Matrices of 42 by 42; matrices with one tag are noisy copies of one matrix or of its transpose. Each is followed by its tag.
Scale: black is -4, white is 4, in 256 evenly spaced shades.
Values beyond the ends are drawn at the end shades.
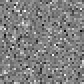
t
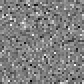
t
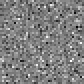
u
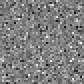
u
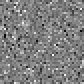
t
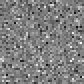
u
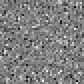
u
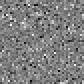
t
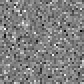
t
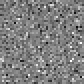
u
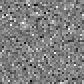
t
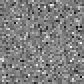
u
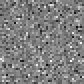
u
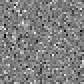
t
